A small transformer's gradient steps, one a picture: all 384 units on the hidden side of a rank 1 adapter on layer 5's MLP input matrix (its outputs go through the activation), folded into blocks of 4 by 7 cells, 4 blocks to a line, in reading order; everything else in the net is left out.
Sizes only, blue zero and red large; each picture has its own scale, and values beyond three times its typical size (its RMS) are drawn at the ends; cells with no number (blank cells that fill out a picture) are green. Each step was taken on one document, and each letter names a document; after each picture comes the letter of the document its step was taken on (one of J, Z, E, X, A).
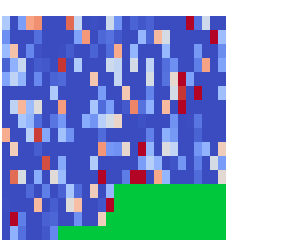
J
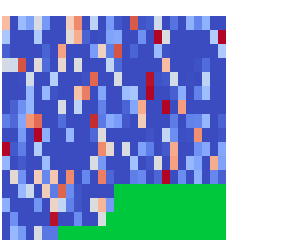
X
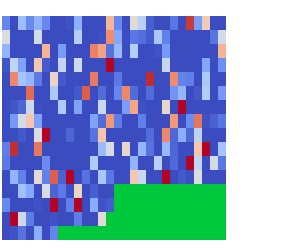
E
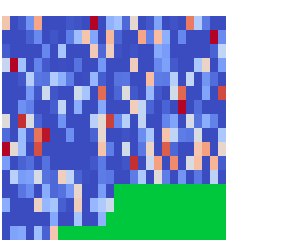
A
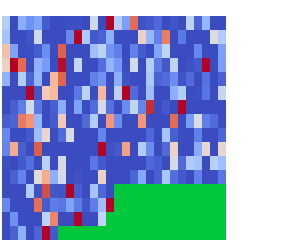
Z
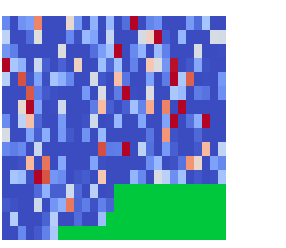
Z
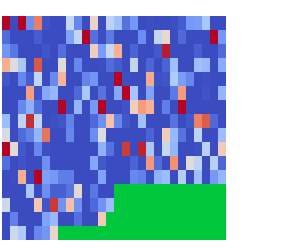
X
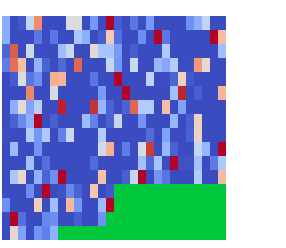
J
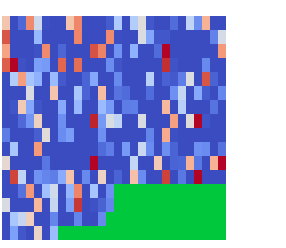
E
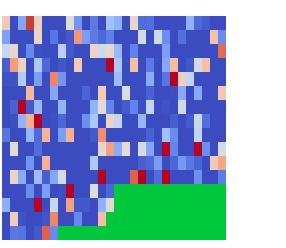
J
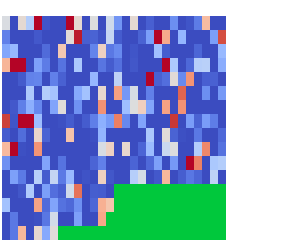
X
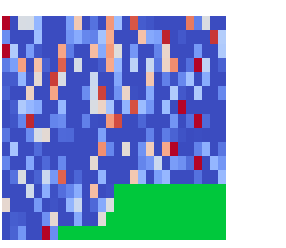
J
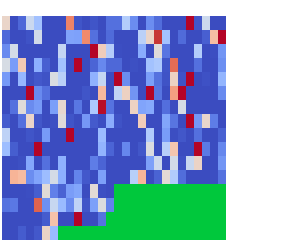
Z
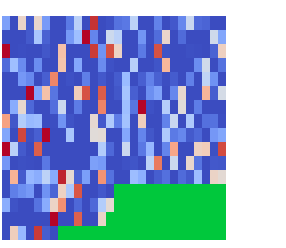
A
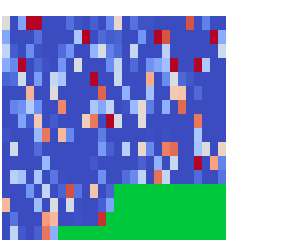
J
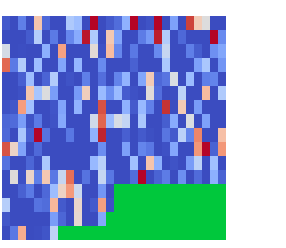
A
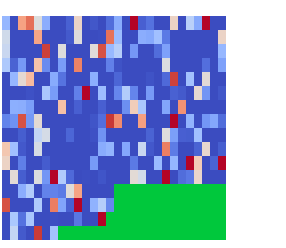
E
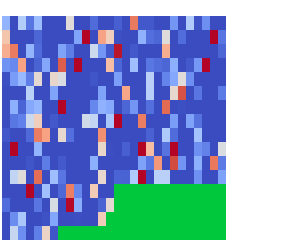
J
